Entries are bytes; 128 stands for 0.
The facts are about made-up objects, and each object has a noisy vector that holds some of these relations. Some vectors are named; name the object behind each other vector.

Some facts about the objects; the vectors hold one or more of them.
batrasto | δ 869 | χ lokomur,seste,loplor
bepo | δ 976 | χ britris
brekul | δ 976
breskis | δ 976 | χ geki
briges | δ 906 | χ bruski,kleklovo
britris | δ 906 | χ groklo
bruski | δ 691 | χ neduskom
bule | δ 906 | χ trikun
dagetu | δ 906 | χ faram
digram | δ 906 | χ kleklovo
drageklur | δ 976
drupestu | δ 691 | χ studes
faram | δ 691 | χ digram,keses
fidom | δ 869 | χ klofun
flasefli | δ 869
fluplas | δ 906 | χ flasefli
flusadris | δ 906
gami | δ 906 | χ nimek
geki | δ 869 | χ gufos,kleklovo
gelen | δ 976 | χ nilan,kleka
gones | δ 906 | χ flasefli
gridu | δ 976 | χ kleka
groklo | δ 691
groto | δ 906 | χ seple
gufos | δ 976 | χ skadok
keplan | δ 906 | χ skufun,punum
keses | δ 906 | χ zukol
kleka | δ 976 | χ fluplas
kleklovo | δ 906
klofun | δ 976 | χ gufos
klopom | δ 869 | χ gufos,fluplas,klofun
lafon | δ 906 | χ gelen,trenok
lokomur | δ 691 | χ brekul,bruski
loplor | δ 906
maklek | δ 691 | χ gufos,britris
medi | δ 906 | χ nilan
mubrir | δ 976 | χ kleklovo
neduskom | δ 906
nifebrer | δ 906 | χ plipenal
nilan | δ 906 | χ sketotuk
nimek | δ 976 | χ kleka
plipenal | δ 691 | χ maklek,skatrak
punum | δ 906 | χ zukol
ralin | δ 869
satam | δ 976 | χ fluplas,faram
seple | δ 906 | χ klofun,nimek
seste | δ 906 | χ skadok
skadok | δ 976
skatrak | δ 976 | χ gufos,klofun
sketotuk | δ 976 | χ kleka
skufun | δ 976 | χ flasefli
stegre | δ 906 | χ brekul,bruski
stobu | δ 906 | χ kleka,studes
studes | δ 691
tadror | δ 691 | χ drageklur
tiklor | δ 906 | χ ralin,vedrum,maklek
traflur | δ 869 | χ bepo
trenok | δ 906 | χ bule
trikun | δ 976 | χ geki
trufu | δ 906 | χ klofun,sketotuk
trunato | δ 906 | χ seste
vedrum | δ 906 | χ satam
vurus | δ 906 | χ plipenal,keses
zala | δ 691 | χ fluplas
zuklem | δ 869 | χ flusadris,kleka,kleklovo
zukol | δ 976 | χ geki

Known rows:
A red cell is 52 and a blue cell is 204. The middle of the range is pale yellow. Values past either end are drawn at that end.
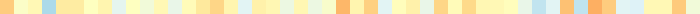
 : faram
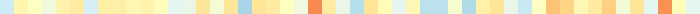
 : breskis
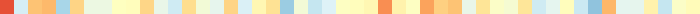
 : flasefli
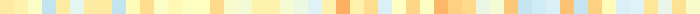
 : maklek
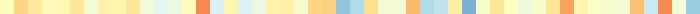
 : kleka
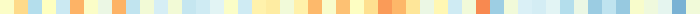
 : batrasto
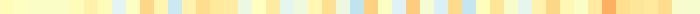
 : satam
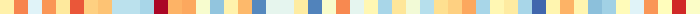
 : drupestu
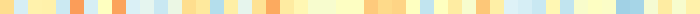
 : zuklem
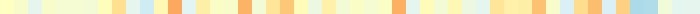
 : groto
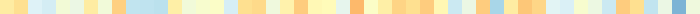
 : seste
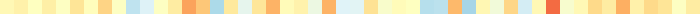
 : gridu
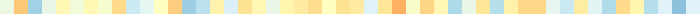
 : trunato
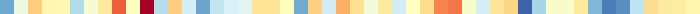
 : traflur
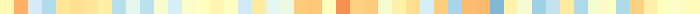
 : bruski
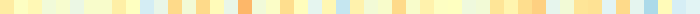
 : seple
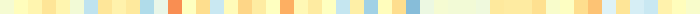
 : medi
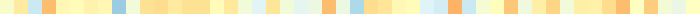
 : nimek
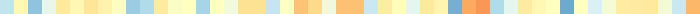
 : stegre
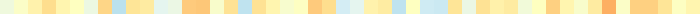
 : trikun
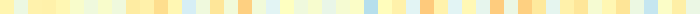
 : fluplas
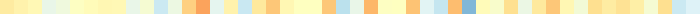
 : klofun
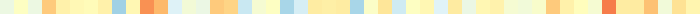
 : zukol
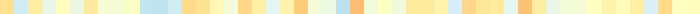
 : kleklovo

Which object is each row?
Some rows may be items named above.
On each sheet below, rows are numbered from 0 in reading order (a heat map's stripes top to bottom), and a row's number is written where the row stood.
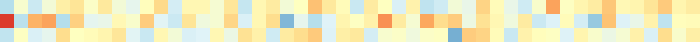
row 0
mubrir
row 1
flasefli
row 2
briges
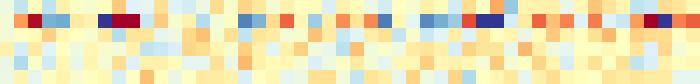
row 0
dagetu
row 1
tadror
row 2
trikun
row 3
kleklovo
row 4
tiklor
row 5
gufos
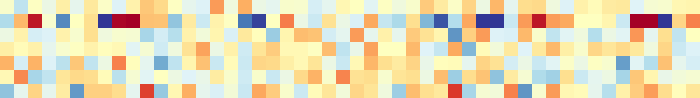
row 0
vedrum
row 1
drageklur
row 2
neduskom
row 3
klofun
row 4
geki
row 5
lokomur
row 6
bepo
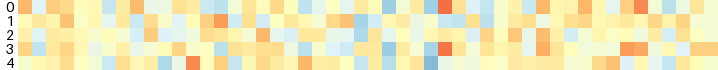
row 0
gones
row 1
gelen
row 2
flusadris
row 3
punum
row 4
medi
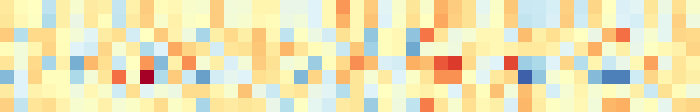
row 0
maklek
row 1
maklek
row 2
keplan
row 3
lafon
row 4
groklo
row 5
traflur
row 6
flusadris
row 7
punum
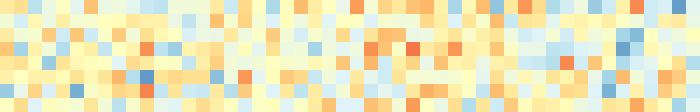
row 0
loplor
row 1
keses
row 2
klopom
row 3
ralin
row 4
plipenal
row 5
stobu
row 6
britris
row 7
skadok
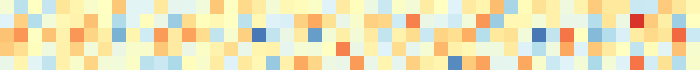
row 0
dagetu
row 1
brekul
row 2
studes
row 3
zala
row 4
neduskom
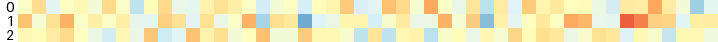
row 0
skadok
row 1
skufun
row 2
nilan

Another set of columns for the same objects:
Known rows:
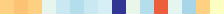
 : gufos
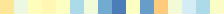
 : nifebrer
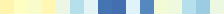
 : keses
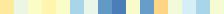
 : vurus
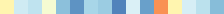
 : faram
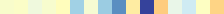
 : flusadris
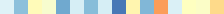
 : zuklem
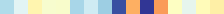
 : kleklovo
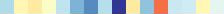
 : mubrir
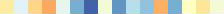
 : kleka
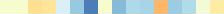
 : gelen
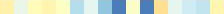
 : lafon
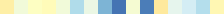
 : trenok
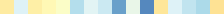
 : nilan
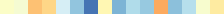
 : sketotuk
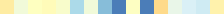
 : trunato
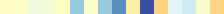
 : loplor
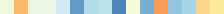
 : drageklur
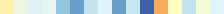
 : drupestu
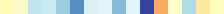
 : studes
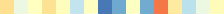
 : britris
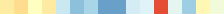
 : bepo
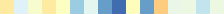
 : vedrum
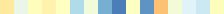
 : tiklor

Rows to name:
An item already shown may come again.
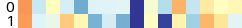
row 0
klopom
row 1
fluplas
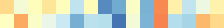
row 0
britris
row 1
skadok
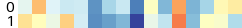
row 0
brekul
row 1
satam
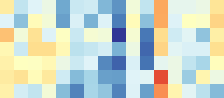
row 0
traflur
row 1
zuklem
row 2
seple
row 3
stobu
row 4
punum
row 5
bepo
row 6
faram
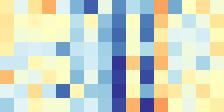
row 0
kleka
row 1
seste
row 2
keplan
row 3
batrasto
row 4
briges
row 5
gones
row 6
geki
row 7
kleklovo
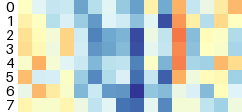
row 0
ralin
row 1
groklo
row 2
satam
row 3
satam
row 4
skadok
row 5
zala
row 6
zukol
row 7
keses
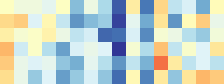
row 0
stegre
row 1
skufun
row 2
keses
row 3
fidom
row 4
plipenal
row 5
flasefli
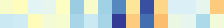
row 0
neduskom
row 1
briges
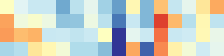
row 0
ralin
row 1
maklek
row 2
klofun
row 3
digram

